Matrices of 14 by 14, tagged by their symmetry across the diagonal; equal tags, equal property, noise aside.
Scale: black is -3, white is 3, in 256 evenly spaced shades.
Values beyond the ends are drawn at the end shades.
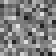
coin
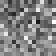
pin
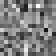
pin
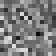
pin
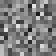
pin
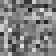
coin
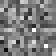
pin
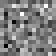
coin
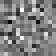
coin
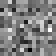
coin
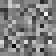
coin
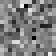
pin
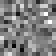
coin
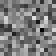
pin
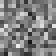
pin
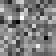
coin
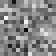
pin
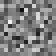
coin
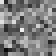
pin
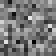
pin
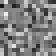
coin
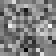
coin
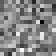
pin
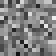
coin
